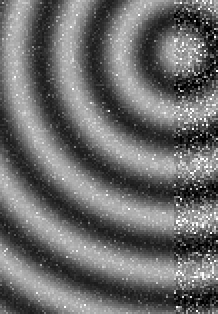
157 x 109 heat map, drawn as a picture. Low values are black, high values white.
Rings: centred on the top right. Ninth with the lowest average: top right. Seam: vertical, 80% of the way across, the left part calmer. Mirror symmetry: none. Slope: none.
